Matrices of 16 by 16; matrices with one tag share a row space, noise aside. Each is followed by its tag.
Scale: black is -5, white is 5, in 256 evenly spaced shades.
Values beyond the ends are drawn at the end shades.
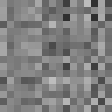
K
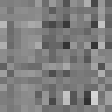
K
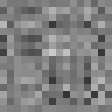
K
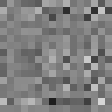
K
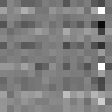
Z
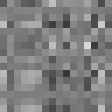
K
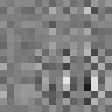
K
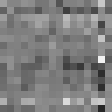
Z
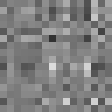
K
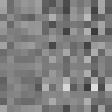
K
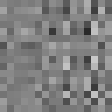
K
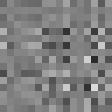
K
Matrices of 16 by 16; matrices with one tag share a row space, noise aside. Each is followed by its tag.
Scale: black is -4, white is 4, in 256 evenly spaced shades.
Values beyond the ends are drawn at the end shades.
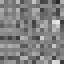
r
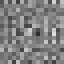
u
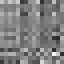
r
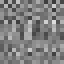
u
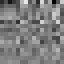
r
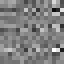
r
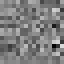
r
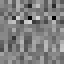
u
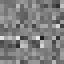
r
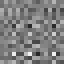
u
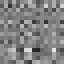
u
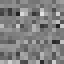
r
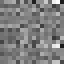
r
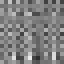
u
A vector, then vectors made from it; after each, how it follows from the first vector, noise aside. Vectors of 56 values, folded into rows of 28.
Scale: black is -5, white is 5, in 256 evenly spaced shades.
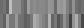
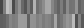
reversed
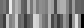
scaled up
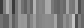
reversed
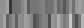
negated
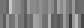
copied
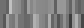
copied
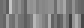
copied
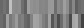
copied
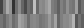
reversed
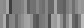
negated
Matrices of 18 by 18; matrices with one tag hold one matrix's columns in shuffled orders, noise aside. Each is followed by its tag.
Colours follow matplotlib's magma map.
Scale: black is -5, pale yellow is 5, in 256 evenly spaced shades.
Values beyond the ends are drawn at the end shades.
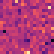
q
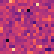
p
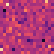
p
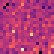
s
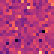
q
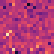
s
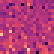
s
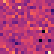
q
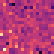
s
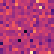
q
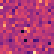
q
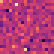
p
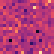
q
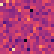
p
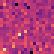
s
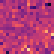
s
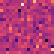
p
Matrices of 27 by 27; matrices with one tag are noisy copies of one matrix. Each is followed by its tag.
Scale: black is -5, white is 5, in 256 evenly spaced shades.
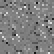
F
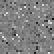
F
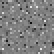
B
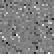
F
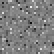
B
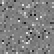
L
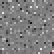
B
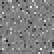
B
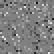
F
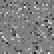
F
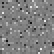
B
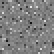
B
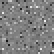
B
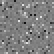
L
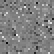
F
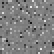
B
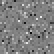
L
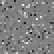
L
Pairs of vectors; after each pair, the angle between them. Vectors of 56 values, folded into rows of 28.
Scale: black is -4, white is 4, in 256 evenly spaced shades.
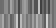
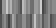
orthogonal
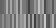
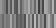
nearly opposite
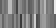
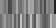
nearly opposite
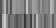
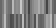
partly aligned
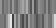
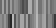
nearly opposite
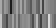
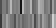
partly opposed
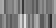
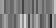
nearly parallel
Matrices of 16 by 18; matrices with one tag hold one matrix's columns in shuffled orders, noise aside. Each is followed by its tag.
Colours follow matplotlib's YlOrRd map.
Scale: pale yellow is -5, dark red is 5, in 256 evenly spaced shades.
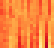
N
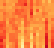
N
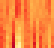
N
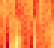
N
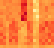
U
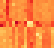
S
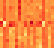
S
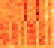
U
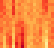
N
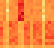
U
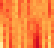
N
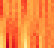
N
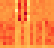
U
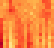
N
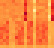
U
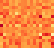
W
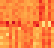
S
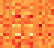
W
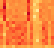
U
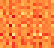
W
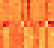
S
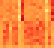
U
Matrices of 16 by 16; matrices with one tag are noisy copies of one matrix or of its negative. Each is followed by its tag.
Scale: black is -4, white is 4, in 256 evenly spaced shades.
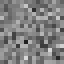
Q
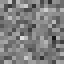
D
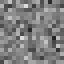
D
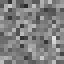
D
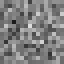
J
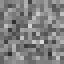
J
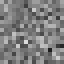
Q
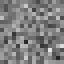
Q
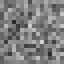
J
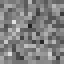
J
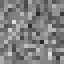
J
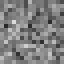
J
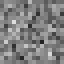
J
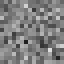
Q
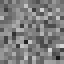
Q
